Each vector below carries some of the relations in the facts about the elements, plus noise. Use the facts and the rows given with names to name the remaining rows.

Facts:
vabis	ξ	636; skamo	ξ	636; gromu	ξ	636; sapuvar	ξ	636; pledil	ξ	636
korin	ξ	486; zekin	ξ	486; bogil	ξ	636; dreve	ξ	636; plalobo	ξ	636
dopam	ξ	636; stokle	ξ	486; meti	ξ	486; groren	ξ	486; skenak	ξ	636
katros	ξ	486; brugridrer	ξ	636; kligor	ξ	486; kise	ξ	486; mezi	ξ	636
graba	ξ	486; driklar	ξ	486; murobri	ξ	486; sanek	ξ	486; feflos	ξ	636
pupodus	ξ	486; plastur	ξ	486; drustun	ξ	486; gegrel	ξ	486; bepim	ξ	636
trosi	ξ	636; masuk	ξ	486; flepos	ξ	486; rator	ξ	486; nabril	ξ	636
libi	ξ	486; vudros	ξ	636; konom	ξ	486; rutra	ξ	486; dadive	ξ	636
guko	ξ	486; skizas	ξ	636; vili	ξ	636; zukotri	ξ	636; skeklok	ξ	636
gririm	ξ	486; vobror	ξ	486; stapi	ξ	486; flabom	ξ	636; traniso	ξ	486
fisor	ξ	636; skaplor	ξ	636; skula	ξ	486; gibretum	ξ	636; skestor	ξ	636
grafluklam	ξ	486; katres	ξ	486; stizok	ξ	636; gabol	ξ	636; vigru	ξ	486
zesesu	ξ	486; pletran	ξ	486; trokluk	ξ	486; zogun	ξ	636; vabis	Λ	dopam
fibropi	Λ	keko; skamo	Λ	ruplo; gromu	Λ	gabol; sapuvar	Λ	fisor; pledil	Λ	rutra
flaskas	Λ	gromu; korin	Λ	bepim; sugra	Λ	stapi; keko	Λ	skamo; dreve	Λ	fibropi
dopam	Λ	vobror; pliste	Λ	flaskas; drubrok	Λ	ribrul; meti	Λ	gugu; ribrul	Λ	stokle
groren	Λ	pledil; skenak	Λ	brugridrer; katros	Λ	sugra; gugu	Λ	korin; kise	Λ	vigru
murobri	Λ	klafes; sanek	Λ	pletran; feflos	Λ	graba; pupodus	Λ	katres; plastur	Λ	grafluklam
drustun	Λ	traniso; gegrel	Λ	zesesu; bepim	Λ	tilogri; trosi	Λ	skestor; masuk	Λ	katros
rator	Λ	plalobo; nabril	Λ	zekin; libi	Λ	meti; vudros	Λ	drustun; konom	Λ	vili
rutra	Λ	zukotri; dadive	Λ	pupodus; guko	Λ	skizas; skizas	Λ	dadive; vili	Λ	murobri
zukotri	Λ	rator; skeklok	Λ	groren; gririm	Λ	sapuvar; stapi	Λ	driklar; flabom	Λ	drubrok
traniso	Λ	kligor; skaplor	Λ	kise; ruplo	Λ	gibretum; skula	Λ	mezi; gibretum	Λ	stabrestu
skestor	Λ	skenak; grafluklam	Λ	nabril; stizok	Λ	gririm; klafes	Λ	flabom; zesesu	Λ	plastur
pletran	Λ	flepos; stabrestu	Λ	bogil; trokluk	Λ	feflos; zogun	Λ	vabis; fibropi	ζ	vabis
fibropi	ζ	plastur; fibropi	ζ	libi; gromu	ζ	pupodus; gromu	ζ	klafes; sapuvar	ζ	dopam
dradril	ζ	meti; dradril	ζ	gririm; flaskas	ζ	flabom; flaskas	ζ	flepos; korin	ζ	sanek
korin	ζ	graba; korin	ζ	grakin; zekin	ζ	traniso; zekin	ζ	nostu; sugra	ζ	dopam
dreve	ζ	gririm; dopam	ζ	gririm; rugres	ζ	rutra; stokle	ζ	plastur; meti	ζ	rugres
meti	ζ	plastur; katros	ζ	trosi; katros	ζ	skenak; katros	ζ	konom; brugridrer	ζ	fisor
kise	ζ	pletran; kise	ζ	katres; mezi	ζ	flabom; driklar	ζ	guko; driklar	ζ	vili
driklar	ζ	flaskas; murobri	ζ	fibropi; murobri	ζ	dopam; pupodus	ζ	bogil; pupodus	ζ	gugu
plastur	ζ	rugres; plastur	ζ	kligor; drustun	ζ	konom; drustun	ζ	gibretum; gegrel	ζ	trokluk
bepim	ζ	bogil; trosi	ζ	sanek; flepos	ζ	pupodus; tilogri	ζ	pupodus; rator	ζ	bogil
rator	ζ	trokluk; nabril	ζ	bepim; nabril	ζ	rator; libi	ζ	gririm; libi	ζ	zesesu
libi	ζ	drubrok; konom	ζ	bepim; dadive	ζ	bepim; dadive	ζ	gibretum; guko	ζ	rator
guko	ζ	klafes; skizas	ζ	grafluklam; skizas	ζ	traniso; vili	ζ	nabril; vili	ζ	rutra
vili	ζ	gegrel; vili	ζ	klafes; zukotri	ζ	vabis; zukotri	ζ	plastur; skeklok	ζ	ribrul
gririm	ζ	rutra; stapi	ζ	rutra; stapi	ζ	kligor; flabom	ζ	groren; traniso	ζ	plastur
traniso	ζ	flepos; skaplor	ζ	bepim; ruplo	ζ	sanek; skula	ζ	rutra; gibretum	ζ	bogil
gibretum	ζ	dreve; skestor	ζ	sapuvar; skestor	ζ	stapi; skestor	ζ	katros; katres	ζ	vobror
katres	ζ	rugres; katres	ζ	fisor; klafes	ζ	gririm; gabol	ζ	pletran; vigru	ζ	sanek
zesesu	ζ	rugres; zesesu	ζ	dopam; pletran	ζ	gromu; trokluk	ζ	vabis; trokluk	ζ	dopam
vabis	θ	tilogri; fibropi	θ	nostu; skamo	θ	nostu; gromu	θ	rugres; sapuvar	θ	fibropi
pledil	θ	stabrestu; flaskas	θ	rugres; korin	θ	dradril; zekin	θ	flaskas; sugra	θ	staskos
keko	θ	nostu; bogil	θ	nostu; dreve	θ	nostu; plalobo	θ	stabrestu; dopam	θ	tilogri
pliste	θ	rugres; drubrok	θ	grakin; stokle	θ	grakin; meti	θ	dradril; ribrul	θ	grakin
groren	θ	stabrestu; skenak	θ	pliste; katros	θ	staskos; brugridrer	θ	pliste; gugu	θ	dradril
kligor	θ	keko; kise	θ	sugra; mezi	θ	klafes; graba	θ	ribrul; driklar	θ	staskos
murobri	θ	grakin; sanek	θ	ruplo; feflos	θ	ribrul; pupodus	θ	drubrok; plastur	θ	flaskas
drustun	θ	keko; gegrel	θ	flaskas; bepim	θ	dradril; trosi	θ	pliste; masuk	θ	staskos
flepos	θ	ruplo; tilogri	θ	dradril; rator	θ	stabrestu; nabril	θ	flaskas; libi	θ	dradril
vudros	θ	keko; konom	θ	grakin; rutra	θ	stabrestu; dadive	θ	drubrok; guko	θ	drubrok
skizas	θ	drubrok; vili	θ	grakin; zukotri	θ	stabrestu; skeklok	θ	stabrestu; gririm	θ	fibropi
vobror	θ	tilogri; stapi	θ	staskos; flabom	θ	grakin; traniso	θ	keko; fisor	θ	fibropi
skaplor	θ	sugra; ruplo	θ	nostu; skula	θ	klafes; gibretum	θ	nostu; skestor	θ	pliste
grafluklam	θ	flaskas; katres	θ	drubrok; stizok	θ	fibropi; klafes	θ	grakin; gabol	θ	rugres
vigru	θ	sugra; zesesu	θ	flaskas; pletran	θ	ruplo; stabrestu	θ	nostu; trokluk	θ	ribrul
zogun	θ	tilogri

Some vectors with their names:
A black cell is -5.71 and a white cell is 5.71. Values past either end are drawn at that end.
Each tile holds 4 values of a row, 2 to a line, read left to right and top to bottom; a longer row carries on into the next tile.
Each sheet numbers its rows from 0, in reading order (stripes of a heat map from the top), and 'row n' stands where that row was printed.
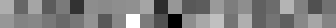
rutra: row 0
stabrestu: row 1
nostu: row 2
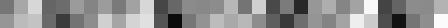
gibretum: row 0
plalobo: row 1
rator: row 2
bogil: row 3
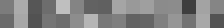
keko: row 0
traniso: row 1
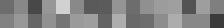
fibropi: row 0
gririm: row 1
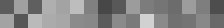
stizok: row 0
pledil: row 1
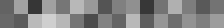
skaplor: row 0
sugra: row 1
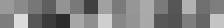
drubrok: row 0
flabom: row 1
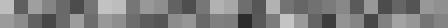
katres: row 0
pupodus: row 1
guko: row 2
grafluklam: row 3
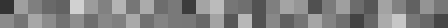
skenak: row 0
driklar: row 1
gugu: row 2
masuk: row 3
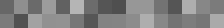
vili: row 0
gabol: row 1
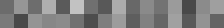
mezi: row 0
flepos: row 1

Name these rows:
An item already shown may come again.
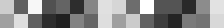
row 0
stokle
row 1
stokle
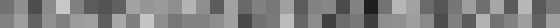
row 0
fibropi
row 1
sapuvar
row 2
pletran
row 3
pliste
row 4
dadive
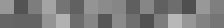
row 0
meti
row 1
plastur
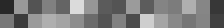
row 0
trosi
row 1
skeklok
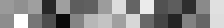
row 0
stabrestu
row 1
stokle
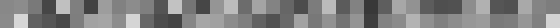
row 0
ruplo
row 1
ruplo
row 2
katres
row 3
flaskas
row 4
nabril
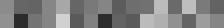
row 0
sanek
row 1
vabis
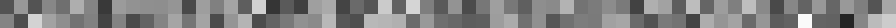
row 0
skeklok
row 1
drustun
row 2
zekin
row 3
zogun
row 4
meti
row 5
vigru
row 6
vudros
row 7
tilogri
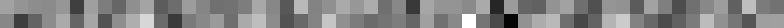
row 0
drustun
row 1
zukotri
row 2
bepim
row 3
kligor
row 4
stabrestu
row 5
masuk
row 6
dopam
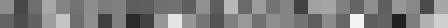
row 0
libi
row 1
gegrel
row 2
stapi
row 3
tilogri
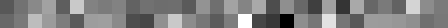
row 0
dopam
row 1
zesesu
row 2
ribrul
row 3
skestor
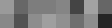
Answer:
groren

